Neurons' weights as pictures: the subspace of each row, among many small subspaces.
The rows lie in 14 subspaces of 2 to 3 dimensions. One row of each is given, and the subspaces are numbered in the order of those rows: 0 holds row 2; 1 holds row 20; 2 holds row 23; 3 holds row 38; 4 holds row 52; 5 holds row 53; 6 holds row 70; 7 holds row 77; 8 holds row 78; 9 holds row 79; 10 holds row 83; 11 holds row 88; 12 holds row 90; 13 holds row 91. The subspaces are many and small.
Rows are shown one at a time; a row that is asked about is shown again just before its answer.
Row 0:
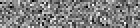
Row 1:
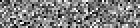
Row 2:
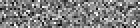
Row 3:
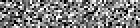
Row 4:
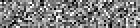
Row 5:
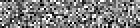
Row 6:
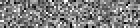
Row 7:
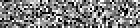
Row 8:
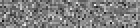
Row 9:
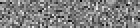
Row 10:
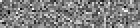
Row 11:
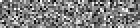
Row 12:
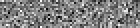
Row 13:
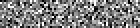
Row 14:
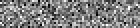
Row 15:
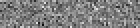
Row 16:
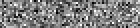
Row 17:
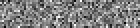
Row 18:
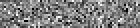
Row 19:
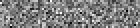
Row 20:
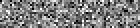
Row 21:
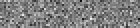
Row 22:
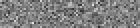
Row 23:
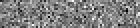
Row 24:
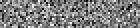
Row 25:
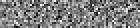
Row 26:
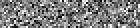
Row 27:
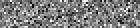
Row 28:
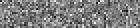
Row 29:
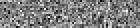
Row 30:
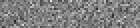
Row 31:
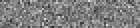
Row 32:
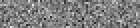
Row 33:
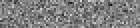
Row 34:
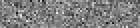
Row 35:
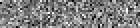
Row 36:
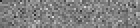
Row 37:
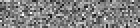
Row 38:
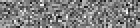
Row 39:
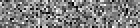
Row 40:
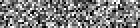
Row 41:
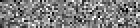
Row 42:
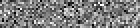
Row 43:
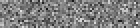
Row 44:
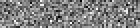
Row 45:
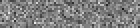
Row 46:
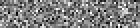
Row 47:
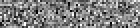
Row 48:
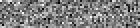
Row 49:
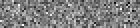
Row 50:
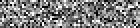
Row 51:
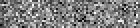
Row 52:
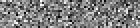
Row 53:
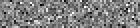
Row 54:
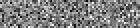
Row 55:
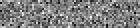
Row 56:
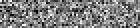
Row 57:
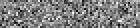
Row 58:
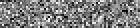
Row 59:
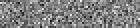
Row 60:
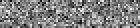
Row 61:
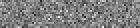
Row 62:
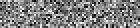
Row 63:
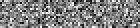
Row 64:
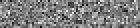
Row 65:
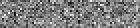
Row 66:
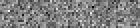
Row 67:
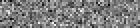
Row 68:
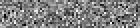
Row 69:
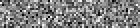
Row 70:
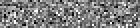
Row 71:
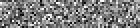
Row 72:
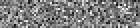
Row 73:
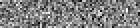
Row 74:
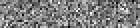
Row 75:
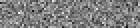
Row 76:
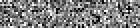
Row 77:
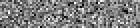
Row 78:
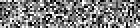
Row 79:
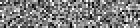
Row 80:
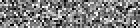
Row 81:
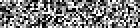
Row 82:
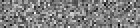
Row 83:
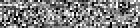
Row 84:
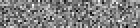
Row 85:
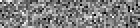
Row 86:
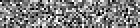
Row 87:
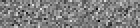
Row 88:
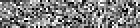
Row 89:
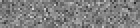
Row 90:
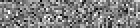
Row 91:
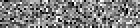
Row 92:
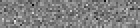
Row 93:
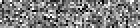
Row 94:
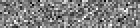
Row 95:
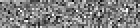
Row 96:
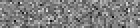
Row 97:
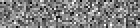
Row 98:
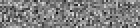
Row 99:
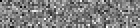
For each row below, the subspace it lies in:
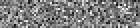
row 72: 7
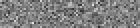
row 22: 10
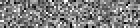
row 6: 9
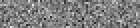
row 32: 12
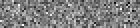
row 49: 9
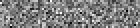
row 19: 11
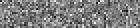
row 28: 7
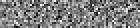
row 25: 0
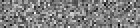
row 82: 9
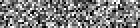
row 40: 13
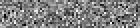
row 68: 6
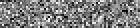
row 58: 12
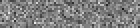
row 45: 6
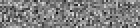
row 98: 10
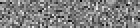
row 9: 4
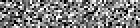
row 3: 4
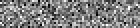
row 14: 4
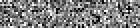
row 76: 7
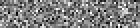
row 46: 7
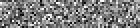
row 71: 8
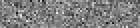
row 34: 1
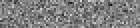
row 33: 7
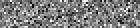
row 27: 5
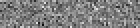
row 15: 0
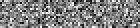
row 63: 13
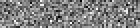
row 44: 3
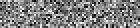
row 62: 8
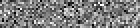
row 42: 6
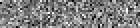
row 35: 2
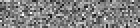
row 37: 8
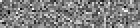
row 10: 1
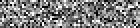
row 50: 0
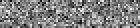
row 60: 10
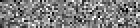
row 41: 2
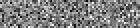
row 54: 9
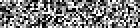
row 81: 11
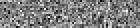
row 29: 12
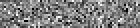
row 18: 11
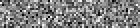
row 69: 11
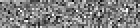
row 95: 11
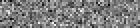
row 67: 10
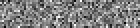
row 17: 9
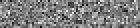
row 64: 10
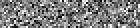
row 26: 5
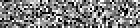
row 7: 13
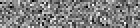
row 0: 4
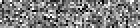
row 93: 1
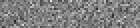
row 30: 3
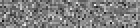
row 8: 6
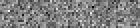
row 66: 13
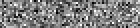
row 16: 1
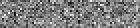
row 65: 6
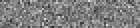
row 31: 0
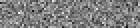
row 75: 4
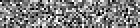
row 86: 11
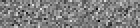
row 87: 4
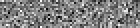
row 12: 12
